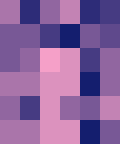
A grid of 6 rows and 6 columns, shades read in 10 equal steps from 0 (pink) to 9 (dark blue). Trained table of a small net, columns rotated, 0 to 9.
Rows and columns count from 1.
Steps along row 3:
down down up up down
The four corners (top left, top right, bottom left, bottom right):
3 7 3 5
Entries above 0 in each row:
6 6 5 6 6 6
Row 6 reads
3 3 1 1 9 5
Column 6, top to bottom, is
7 6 4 4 2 5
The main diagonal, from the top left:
3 5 0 1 5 5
